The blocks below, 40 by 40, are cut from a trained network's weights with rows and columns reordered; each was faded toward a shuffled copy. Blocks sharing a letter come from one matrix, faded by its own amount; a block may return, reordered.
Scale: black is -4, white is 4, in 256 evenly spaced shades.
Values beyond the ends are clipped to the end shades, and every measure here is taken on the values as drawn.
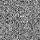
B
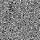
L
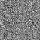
B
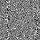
L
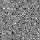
L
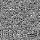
B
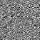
B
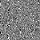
L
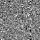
L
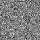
B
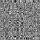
B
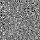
L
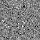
L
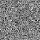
B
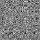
B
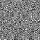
B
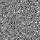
L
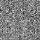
B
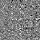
L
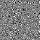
L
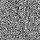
B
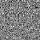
B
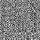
B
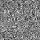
B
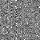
L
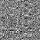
B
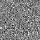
L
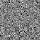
L
